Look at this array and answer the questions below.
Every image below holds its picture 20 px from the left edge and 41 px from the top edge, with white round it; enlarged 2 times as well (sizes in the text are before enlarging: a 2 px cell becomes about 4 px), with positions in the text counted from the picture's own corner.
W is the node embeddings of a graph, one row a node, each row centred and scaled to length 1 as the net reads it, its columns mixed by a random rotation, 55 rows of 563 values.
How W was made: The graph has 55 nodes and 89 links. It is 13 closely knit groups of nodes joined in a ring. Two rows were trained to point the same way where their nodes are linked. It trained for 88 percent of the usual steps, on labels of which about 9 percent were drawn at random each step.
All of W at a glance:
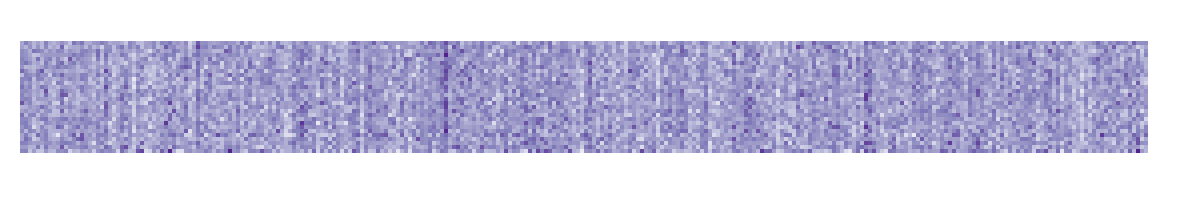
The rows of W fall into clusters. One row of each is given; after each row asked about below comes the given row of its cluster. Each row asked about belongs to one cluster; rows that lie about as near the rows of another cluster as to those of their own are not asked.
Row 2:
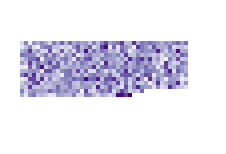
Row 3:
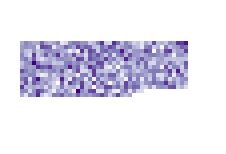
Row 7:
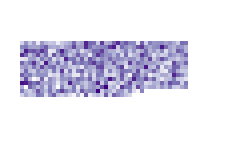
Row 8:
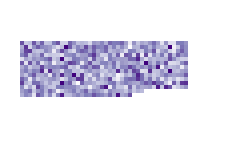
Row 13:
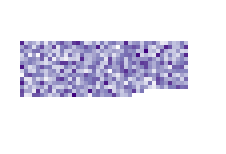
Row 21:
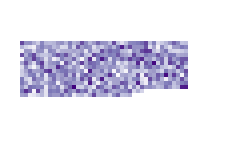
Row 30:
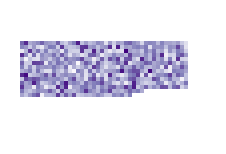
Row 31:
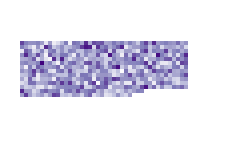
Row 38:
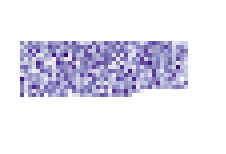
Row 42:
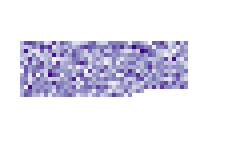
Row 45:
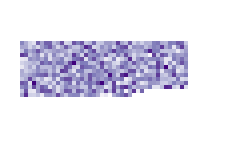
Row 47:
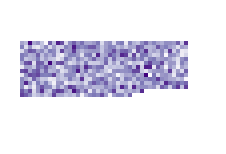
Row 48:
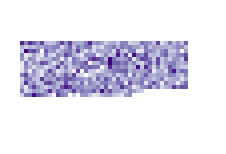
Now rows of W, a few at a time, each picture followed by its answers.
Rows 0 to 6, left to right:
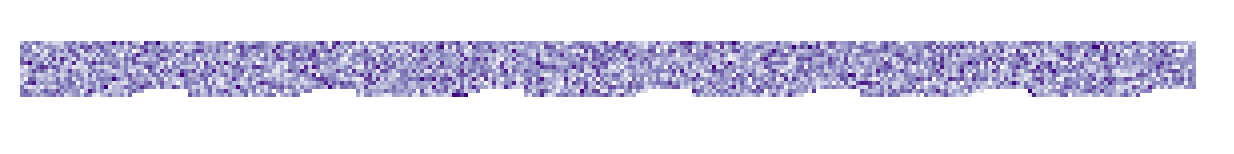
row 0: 31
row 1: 47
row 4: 42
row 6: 31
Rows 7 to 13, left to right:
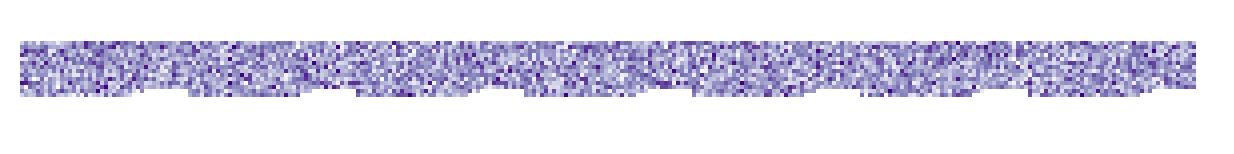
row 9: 13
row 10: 8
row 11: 13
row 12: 38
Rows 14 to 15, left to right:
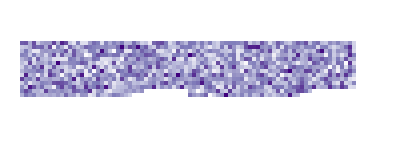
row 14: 42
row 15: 30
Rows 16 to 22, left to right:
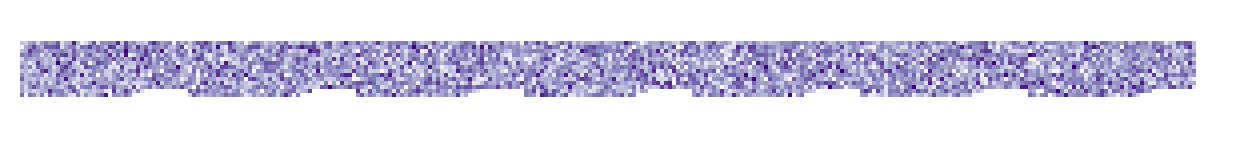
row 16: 38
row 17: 42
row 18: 30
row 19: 8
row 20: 8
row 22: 30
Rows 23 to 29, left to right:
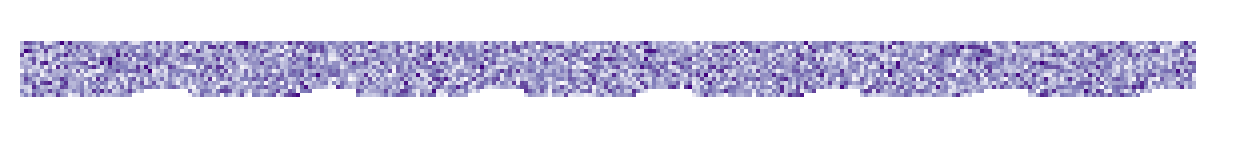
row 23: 48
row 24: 2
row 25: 13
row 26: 21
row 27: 2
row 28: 42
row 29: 3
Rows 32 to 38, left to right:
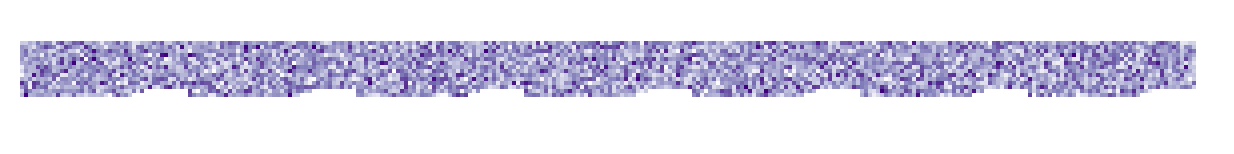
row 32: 45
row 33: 30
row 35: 7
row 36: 31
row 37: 45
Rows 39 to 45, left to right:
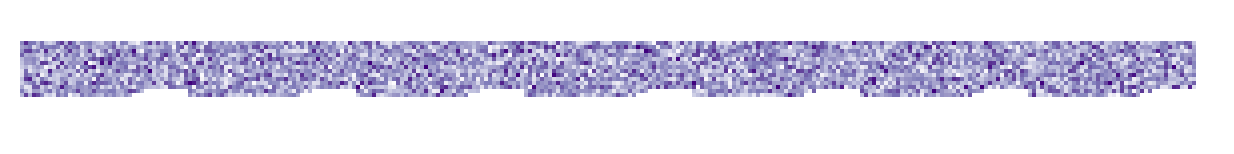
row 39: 48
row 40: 7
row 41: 3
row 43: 7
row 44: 31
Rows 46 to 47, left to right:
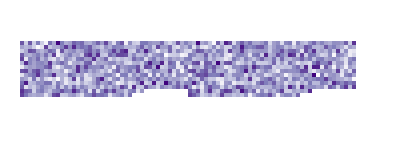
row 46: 47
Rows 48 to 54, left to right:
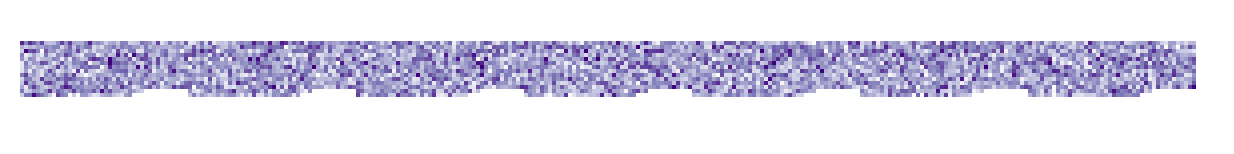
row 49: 7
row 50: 13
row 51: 21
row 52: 48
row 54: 21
